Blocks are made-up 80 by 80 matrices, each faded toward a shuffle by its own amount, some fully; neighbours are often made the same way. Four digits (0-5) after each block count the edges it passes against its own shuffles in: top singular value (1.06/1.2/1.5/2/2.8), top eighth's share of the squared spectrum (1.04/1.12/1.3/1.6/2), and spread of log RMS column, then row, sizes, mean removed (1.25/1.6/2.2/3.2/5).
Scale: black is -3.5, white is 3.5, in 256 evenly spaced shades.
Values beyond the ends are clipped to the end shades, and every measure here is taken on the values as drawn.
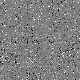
1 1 1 1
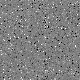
1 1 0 0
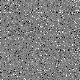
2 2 1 2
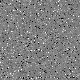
1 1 0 1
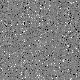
1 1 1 0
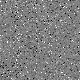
2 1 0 0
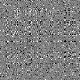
4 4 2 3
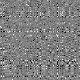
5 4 3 3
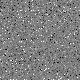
1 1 0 0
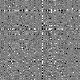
4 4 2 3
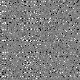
4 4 2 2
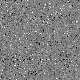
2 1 0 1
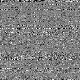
2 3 0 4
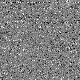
1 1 0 2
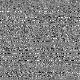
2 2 0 4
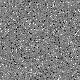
1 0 0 0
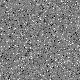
0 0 0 0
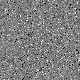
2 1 0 0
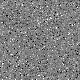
1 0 0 0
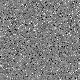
2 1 0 0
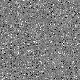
3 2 1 1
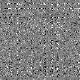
2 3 3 3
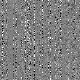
2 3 4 0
